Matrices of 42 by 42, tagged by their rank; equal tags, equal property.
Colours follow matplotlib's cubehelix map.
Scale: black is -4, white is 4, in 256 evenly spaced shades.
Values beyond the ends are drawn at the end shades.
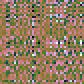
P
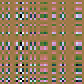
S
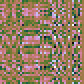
P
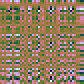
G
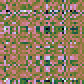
P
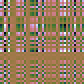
S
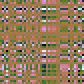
G
